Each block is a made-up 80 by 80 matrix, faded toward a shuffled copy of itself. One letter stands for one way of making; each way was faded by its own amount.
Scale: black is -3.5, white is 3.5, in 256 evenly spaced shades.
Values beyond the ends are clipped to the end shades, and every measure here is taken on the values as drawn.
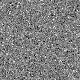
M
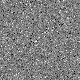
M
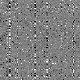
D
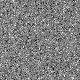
M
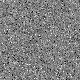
M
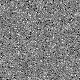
M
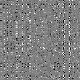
D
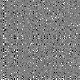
D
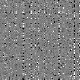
D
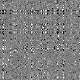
D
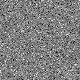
M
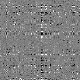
D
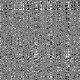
D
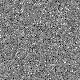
M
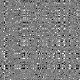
D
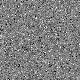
M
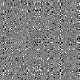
D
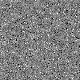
M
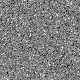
M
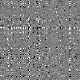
D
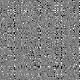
D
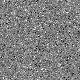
M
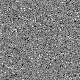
M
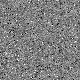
M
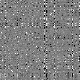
D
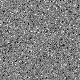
M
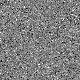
M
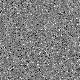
M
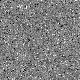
M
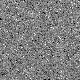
M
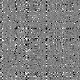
D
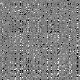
D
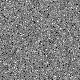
M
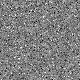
M
